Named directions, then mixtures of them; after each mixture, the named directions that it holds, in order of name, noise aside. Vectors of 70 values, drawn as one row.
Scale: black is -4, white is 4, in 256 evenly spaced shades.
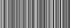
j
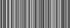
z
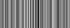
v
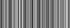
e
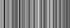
e, j, v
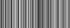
e, v, z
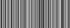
e, z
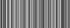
z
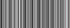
e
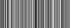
j, v, z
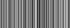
e, j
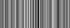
v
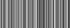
e, j, z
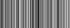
e, v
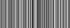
e, j, v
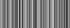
e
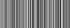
j, v, z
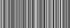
j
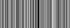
v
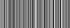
j, z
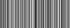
j, z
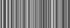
j, z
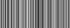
e, v, z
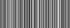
j, v, z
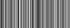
e, v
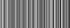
j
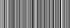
j, z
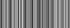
e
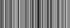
e, j, v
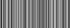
e, j, z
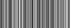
e
